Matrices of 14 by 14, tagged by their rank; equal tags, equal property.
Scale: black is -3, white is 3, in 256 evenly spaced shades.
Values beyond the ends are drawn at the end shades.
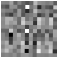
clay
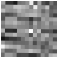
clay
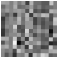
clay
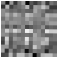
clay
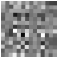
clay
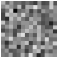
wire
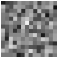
wire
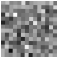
wire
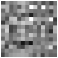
clay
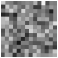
wire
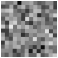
wire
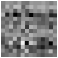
clay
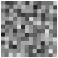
wire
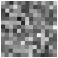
wire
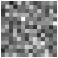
wire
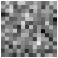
wire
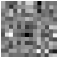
clay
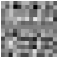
clay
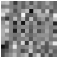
clay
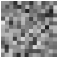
wire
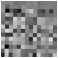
clay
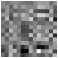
clay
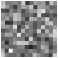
wire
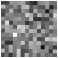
wire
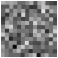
wire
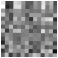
clay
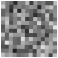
wire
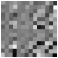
clay
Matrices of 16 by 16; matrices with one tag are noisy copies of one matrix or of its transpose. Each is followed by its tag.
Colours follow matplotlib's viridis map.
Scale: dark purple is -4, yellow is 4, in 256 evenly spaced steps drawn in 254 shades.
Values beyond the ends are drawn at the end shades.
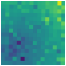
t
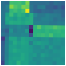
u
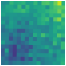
t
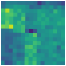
u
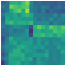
u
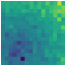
t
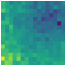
t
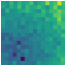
t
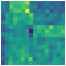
u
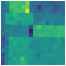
u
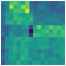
u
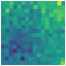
t
